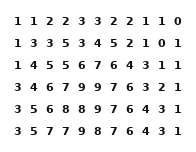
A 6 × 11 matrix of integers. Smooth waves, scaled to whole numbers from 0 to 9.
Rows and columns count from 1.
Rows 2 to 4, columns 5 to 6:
3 4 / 6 7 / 9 9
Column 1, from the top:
1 1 1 3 3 3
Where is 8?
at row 5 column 4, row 5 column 5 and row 6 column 6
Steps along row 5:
up up up same up down down down down down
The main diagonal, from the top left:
1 3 5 7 8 8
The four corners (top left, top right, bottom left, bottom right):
1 0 3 1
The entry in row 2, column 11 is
1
